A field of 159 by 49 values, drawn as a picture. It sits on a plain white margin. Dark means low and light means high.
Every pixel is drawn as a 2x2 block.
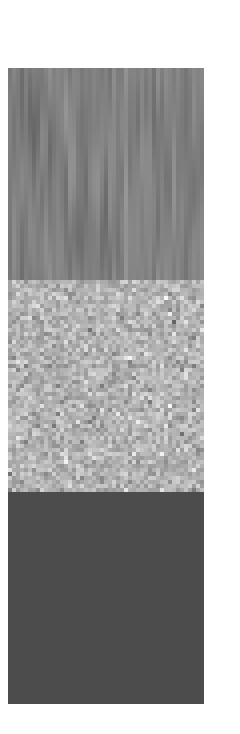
It is made of 3 by 1 panels. Panel 1,1: middling, streaked downward, faint in contrast. Panel 2,1: high, fine-grained. Panel 3,1: low, flat.
